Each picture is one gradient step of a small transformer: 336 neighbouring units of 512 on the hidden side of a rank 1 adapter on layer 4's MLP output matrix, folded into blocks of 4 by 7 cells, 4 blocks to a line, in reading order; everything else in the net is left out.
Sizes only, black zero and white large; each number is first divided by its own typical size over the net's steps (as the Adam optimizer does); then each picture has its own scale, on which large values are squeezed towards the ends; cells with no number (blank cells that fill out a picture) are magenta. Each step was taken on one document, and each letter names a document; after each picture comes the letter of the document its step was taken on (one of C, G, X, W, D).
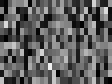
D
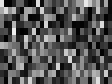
D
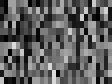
D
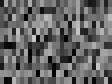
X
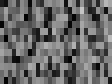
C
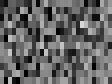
C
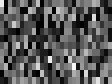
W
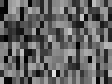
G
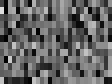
D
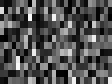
G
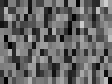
C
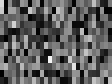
W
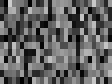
G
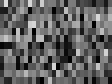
X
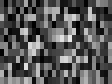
D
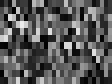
X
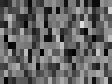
C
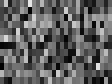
X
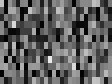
W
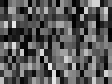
W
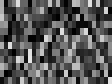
D
